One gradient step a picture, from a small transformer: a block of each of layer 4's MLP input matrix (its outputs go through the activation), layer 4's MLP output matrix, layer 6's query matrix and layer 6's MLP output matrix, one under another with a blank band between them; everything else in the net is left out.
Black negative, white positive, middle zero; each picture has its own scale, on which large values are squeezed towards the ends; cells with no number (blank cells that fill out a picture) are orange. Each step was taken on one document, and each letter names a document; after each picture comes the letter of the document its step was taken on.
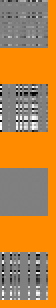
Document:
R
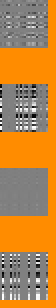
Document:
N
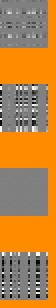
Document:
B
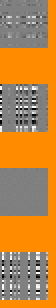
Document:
B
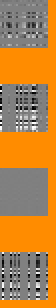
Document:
R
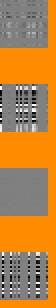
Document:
B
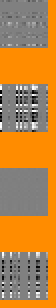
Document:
B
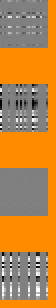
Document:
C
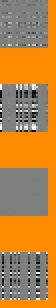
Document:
B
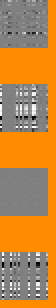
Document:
N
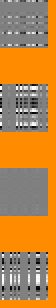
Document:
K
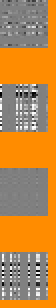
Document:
N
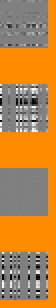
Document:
R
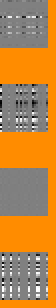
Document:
C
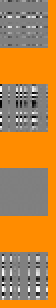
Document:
C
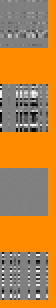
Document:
N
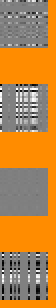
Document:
K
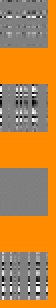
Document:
C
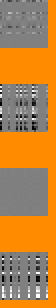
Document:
C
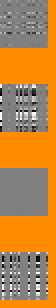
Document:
R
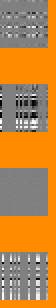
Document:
N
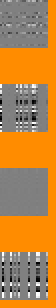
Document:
B
